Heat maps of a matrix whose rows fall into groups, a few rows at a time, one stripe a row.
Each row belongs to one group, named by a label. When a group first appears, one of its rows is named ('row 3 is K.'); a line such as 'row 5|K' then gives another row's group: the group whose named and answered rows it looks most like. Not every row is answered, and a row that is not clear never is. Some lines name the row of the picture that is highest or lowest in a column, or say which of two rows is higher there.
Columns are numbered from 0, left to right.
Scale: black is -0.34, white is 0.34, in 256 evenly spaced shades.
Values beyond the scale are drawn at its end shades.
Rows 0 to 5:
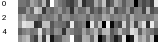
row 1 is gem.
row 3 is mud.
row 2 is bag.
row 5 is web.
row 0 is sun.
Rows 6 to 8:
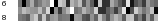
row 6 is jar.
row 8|sun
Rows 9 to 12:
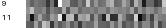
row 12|gem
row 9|sun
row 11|jar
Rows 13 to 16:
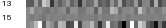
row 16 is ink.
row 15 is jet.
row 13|gem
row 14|bag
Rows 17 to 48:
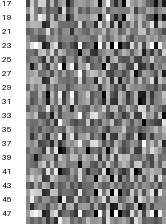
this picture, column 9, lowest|26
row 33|web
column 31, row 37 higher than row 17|Yes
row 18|bag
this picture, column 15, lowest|38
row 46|jar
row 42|mud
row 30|jar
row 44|mud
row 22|jet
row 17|ink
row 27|web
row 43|gem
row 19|ink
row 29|ink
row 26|jar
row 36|jar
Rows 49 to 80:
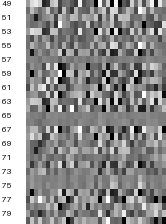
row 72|jar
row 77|ink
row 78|web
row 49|mud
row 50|bag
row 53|mud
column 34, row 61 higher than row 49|No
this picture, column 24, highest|79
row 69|jet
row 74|bag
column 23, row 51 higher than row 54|Yes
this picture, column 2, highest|49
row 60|web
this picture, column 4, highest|61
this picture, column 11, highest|64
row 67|web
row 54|gem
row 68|mud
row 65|jet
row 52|sun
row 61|ink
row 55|bag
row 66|jet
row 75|bag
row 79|jet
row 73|ink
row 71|jet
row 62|web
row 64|jar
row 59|jar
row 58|web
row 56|jar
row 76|jar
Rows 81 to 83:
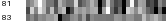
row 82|ink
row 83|web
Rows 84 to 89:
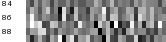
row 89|jar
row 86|bag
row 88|ink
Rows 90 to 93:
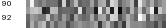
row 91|mud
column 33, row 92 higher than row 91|No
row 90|bag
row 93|ink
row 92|bag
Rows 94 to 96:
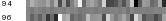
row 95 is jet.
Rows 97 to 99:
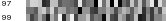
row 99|jar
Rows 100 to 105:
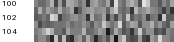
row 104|ink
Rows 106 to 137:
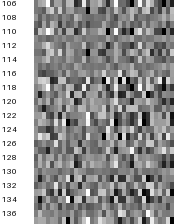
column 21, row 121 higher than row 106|Yes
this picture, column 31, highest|117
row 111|jet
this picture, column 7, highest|123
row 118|ink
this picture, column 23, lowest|117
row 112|ink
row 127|jet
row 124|jet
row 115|jet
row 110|ink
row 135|gem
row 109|gem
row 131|jar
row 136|bag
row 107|sun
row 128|ink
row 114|ink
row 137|web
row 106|ink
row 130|jet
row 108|jet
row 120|ink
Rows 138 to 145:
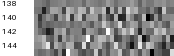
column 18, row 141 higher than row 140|Yes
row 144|ink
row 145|sun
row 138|jet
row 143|web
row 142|jet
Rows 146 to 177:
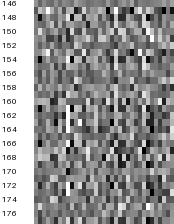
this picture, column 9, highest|150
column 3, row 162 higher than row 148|No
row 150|bag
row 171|gem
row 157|jet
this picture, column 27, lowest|167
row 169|jar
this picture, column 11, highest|163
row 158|ink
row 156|gem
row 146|jet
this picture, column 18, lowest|147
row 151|web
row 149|sun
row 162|sun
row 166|jar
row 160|mud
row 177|jar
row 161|jar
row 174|gem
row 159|sun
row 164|sun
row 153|ink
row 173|sun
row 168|mud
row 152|jet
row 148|jar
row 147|ink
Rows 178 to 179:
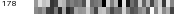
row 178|mud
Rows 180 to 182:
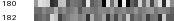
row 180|mud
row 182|gem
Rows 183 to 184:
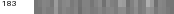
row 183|bag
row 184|bag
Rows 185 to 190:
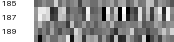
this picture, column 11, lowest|185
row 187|mud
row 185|bag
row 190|jar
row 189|jet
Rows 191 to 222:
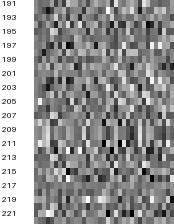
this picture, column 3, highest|221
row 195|gem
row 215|web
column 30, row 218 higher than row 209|Yes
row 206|jet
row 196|jet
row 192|jet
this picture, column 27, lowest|215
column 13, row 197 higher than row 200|Yes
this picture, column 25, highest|198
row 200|ink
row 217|jet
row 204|sun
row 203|jet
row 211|mud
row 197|web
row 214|sun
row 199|gem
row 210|ink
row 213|gem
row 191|sun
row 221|ink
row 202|web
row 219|web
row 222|jet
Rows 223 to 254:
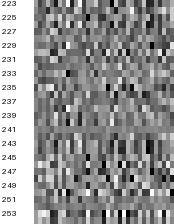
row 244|jar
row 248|ink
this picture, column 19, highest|240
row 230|mud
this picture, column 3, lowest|224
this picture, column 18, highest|253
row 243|jar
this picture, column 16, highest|250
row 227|gem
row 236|web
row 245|sun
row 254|mud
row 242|jet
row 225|sun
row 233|web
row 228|ink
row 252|jet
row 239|bag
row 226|jar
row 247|sun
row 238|sun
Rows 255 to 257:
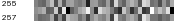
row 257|sun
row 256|web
